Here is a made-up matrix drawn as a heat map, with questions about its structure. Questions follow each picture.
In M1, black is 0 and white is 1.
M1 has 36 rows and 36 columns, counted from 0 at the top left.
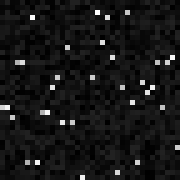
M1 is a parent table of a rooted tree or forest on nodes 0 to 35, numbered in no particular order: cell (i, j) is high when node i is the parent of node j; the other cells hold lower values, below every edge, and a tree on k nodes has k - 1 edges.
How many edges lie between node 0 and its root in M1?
5
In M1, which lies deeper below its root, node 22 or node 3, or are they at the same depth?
node 3
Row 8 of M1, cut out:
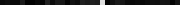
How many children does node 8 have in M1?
1
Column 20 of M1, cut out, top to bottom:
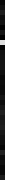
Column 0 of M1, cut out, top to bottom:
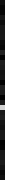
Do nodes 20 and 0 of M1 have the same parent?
no
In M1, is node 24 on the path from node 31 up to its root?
yes
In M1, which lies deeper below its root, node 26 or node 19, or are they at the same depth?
the same depth
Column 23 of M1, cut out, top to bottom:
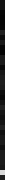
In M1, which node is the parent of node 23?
34
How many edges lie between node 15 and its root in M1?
0
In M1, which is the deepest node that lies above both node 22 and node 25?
11
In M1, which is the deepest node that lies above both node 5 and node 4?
12
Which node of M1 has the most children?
12
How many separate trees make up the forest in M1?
2
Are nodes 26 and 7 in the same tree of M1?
no
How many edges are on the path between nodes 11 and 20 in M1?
3
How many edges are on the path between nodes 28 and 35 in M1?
2
